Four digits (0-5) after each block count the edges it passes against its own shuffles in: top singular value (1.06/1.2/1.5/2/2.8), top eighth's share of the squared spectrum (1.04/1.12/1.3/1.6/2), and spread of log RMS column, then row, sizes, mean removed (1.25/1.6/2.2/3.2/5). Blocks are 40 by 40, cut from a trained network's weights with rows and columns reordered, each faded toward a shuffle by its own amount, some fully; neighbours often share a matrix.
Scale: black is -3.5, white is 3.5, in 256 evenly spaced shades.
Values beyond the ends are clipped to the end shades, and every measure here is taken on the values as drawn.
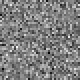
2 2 0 0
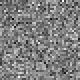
1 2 0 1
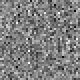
2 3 1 0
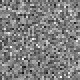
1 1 0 0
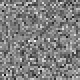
3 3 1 1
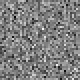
1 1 0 0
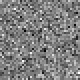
0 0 0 0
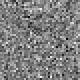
2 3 1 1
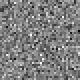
0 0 0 0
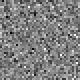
0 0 0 0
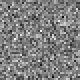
1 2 0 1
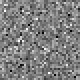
0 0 0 0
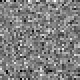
2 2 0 1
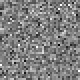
0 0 0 0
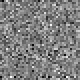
1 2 0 2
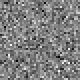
0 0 0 0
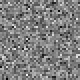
1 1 0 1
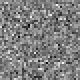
1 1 0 1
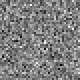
0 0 0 0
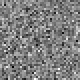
1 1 0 0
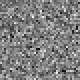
0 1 0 0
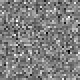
1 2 0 0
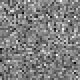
1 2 0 1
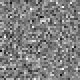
2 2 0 0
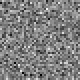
2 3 0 0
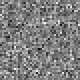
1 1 0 1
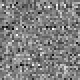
2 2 0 2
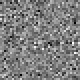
1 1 0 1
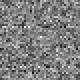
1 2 0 2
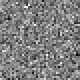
1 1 0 0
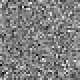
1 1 0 1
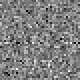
1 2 0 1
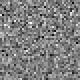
1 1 0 1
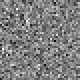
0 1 0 0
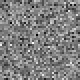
0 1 0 0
